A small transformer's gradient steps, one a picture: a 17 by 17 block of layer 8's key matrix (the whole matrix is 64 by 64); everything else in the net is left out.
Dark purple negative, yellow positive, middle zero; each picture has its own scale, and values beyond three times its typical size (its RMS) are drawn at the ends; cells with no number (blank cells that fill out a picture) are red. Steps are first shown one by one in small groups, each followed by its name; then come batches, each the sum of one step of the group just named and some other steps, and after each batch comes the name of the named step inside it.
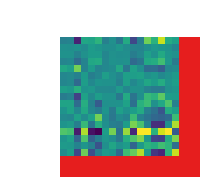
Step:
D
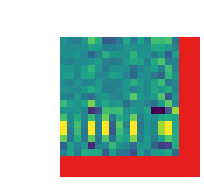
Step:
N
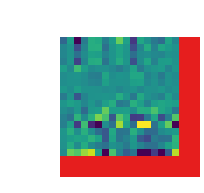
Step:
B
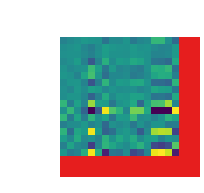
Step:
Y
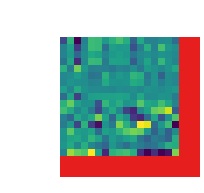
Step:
B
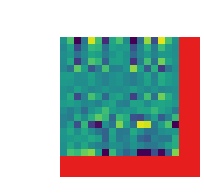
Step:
B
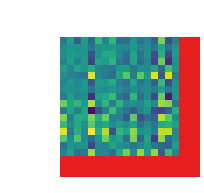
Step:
N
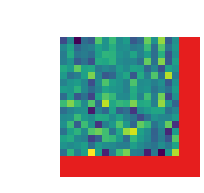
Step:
B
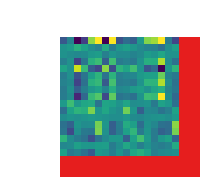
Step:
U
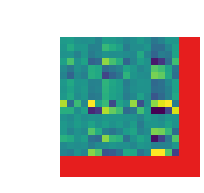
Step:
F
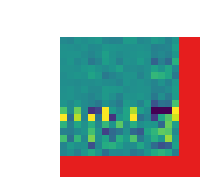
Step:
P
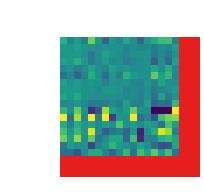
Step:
P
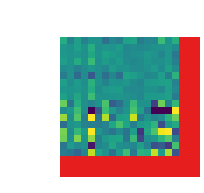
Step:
P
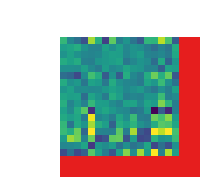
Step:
U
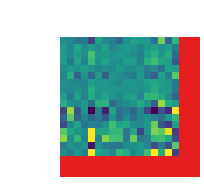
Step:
U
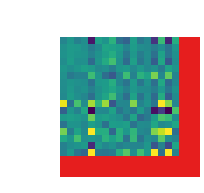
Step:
U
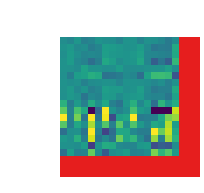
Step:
P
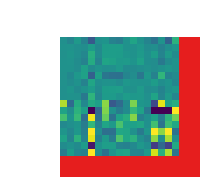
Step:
P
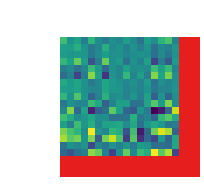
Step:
F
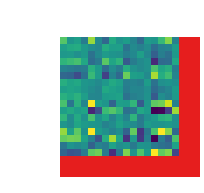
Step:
F
